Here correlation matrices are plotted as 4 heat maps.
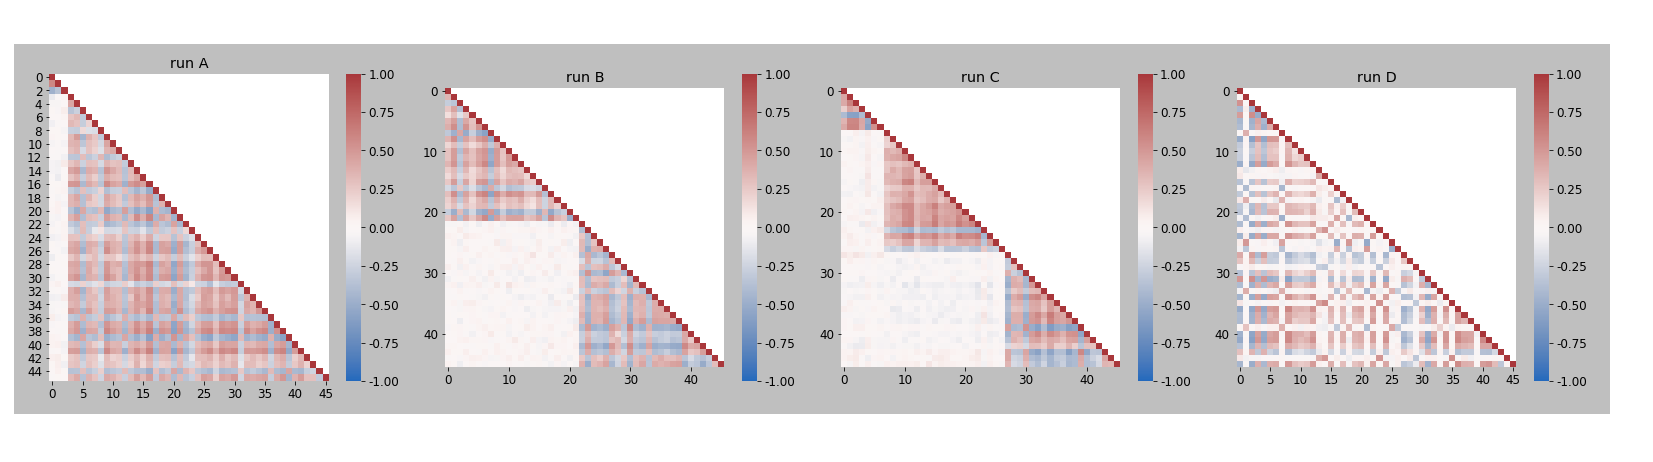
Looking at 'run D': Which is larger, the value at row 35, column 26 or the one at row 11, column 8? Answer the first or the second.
the second
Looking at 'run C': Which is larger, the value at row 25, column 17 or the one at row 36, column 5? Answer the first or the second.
the first
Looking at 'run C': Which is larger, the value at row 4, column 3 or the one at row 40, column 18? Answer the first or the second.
the second
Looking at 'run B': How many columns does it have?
46
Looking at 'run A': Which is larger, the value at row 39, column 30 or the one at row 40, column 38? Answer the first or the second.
the second
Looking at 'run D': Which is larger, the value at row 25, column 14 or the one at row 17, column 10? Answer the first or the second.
the second
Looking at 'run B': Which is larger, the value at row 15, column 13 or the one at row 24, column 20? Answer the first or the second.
the first
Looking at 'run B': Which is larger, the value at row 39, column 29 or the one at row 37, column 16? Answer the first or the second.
the second
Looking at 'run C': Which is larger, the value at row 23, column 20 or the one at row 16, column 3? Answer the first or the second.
the second
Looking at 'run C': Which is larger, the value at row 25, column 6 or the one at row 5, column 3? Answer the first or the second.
the second
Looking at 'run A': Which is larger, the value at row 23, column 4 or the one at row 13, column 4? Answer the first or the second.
the second
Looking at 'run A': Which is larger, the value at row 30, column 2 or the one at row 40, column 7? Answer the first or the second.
the second
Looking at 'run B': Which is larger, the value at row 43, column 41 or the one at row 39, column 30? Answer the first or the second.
the second
